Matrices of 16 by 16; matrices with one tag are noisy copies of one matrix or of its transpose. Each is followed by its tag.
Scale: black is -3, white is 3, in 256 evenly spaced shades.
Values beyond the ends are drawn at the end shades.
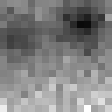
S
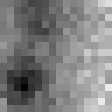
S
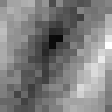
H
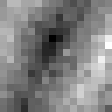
H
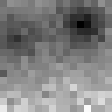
S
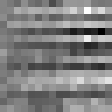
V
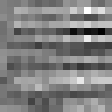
V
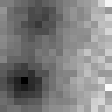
S
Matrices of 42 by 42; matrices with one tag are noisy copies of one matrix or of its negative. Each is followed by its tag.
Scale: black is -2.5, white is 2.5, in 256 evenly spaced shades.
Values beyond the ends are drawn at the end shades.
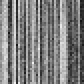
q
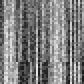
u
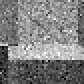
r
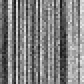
q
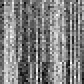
u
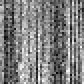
u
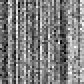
q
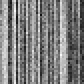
q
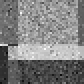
r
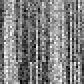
u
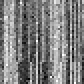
u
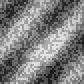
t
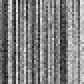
q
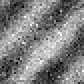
t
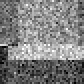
r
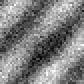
t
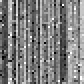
q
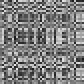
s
